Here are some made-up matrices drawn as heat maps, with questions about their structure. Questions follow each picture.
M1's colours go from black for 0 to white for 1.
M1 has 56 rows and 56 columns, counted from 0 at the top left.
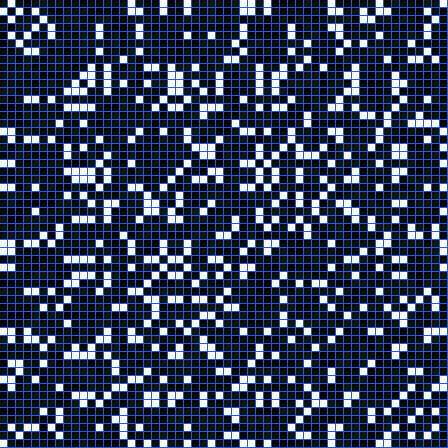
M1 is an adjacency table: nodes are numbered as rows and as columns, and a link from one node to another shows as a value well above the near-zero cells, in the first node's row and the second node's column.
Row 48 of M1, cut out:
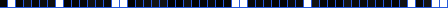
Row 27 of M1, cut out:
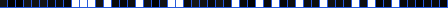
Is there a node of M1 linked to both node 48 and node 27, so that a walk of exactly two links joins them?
yes
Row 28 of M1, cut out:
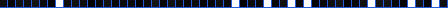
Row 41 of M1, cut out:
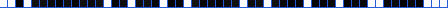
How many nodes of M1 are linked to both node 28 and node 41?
4
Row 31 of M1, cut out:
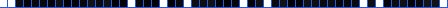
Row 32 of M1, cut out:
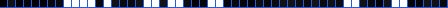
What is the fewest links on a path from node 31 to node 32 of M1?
3
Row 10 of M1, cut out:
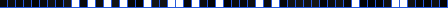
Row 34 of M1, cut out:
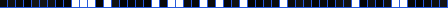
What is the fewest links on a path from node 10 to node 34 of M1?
1
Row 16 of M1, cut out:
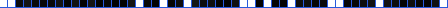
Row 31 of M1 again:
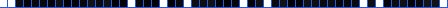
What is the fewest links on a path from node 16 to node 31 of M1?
1
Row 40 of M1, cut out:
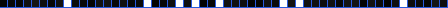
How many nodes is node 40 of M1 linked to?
8
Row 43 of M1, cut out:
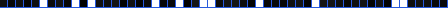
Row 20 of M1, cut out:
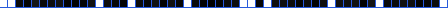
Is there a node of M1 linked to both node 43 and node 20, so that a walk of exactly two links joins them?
no
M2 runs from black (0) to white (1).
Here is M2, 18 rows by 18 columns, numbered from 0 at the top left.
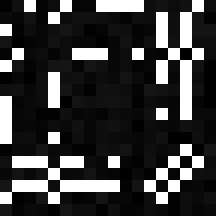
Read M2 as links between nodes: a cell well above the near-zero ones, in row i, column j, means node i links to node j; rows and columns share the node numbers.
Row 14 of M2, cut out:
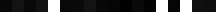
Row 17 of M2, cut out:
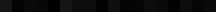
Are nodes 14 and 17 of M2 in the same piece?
no
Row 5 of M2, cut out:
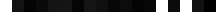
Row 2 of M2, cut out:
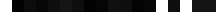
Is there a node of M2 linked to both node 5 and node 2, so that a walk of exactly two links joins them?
yes
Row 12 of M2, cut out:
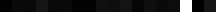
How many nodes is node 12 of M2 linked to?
1
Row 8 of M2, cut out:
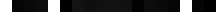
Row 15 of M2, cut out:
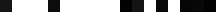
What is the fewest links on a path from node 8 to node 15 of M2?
1
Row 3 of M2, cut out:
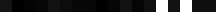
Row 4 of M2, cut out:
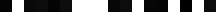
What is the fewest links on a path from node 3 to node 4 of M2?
3
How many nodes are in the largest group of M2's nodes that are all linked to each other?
2
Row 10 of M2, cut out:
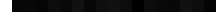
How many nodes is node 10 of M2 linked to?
1
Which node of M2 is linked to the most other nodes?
node 15
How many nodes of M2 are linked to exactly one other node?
2
